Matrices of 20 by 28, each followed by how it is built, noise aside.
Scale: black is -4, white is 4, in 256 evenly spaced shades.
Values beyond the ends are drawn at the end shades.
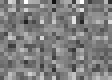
low rank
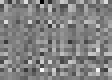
low rank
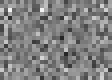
low rank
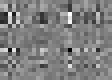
low rank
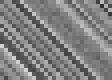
Toeplitz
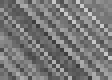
Toeplitz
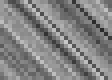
Toeplitz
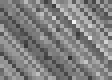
Toeplitz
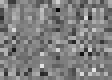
low rank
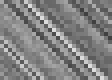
Toeplitz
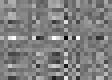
low rank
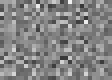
low rank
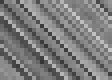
Toeplitz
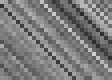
Toeplitz
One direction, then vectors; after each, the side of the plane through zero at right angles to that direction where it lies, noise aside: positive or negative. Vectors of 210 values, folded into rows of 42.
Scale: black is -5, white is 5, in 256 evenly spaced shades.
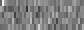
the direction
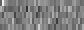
positive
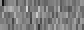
negative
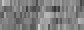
positive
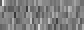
positive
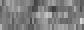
negative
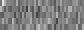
positive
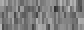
positive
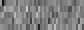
negative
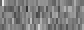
positive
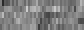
negative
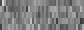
positive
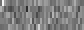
positive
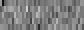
negative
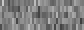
positive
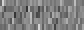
positive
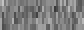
positive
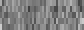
negative
